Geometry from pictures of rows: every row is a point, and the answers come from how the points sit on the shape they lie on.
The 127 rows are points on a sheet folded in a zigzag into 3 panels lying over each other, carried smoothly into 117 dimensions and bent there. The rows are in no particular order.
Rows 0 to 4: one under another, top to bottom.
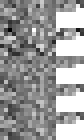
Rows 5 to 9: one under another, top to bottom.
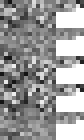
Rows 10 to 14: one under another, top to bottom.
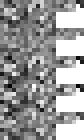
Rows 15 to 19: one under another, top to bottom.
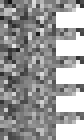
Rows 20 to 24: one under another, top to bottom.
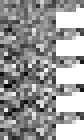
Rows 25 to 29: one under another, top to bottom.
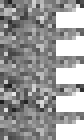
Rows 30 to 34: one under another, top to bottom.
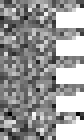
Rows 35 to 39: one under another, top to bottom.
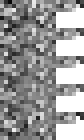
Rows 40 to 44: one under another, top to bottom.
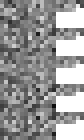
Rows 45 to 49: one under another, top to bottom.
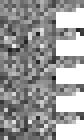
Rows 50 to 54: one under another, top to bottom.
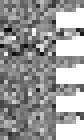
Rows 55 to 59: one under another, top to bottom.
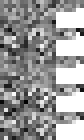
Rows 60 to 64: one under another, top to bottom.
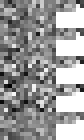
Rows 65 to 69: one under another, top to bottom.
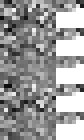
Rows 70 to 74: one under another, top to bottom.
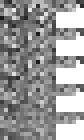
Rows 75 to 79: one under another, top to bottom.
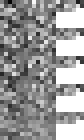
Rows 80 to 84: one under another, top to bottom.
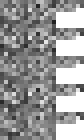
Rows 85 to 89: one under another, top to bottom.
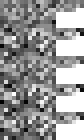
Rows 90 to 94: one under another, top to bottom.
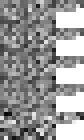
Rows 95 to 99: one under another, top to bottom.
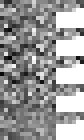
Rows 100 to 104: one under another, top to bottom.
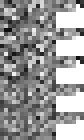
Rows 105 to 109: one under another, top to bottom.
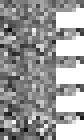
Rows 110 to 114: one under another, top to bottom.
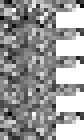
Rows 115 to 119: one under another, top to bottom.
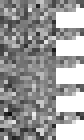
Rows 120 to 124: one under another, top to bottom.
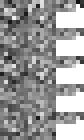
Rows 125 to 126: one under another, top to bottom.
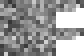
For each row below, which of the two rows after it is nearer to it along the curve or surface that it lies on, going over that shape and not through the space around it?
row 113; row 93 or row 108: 93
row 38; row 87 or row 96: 96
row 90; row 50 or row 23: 50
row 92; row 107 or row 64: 107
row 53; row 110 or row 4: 110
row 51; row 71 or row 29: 29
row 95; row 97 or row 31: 97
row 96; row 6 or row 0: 6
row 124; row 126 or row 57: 57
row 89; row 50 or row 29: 50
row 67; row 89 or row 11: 11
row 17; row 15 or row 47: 15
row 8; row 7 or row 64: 7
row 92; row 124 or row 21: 124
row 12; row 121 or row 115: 115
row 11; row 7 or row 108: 7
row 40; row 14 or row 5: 5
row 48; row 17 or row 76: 17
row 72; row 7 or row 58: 58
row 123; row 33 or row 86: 33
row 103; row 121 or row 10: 10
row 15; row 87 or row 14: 87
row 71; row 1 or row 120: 120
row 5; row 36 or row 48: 48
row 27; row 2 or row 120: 2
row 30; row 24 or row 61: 61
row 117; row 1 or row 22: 1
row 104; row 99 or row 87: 87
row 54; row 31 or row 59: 31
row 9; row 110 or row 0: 0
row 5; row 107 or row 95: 107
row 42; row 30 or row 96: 96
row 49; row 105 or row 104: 104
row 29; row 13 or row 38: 38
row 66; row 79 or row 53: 79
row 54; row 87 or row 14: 87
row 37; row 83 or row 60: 60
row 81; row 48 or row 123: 48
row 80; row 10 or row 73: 10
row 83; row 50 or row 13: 50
